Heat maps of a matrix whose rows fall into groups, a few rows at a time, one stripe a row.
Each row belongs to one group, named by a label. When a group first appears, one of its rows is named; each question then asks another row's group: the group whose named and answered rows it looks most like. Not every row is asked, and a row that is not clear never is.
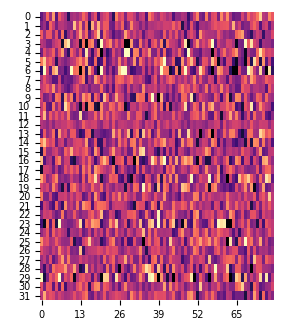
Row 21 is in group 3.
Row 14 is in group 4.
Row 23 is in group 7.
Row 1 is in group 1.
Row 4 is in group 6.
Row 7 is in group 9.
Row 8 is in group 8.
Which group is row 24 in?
8
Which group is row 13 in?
6
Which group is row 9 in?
3
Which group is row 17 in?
3
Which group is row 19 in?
8
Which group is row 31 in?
4
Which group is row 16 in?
3
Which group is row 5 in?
4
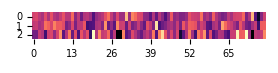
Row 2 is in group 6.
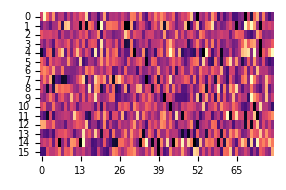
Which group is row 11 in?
1
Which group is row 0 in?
4
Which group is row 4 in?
6
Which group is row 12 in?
4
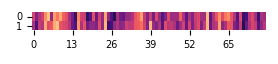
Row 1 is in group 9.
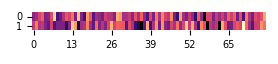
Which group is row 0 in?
6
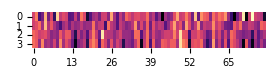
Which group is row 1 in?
8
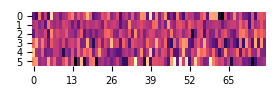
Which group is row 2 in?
6
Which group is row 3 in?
4
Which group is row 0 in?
7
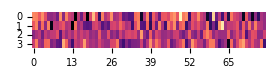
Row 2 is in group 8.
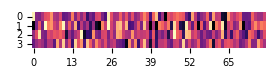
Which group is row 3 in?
3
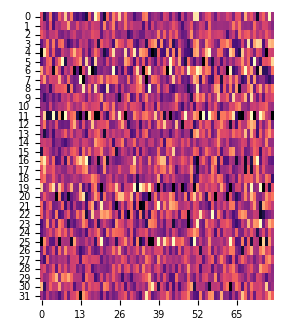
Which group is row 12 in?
1
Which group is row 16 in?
4
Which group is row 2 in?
1
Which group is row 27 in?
7
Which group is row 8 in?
8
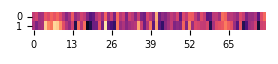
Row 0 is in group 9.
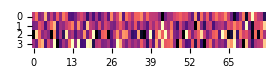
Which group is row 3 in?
6
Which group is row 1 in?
6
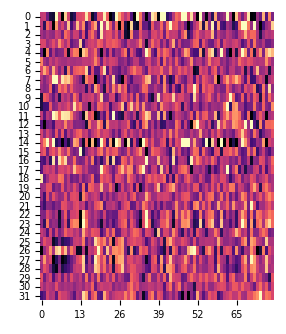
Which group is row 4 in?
7
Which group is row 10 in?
1
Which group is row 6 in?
4
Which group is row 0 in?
3
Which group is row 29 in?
1
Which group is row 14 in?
8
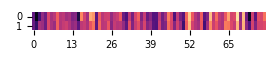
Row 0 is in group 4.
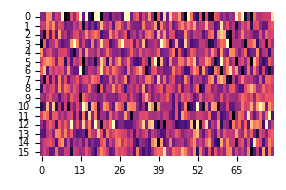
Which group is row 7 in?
7
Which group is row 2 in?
7
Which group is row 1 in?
8
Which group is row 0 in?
6
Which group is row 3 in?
1
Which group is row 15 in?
3
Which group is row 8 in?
6
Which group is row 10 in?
8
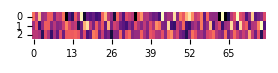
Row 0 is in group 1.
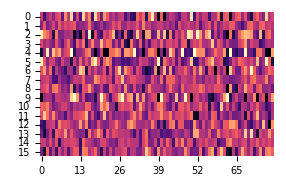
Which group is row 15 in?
7
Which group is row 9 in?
1
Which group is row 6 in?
9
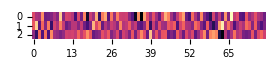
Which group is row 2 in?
7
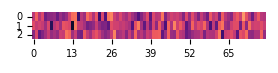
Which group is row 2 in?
1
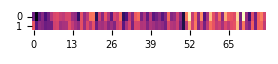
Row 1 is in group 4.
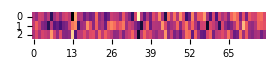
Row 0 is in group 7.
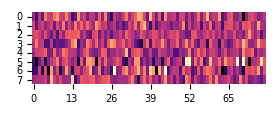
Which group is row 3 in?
9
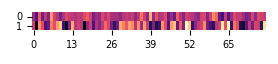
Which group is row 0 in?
7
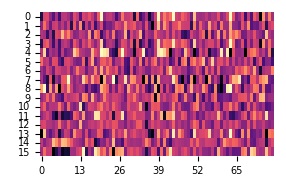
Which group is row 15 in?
9
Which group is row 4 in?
1
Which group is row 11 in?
9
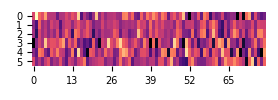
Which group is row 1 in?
7
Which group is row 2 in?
7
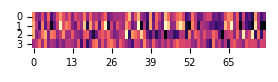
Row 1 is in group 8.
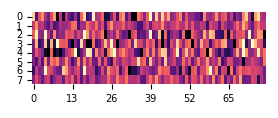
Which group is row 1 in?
9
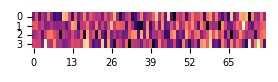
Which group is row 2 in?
8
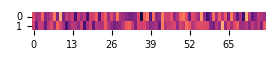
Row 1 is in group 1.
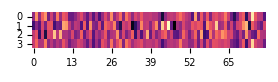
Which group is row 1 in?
1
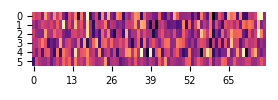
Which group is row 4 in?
8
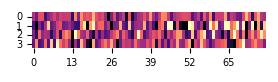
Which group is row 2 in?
7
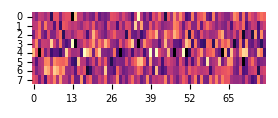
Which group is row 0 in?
7
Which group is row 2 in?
3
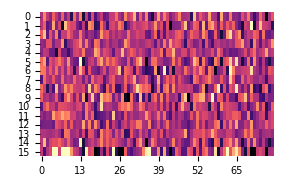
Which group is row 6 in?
9
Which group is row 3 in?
6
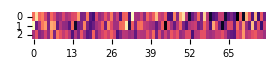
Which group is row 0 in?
4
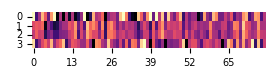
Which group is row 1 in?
9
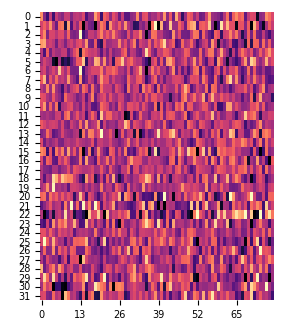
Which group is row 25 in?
4
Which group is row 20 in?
9
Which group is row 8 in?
8
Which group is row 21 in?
3
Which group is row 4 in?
7
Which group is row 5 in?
9
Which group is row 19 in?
8
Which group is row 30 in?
9
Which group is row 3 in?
4
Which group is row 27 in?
7
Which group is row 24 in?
4
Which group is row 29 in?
4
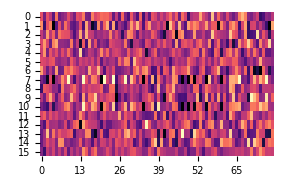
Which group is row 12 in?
7
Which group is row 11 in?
9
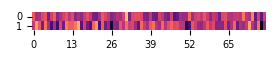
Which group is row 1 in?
4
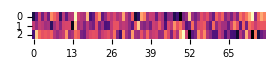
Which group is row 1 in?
7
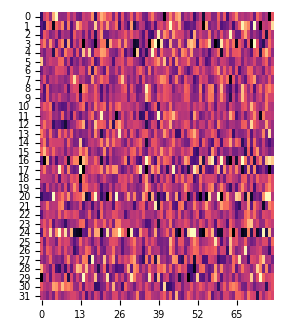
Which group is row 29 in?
8
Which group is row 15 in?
4
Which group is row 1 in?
6
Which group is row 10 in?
9
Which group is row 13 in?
4
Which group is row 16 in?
7
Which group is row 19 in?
7
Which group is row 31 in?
1
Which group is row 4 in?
3
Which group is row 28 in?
4
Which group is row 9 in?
7
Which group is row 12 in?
9
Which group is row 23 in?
9
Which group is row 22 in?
6
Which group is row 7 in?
1
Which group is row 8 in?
7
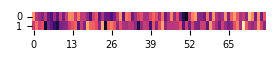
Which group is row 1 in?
9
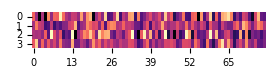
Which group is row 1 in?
9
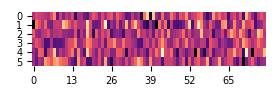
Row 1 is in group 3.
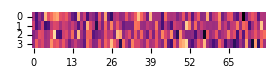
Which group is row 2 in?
6
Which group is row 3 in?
4
